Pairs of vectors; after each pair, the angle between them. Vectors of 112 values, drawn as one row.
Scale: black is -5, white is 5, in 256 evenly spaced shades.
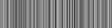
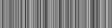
orthogonal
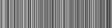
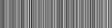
partly opposed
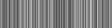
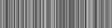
partly aligned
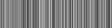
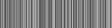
nearly opposite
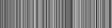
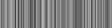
partly opposed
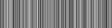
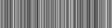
nearly opposite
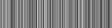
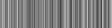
partly aligned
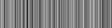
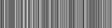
nearly opposite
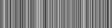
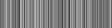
orthogonal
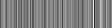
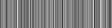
nearly parallel
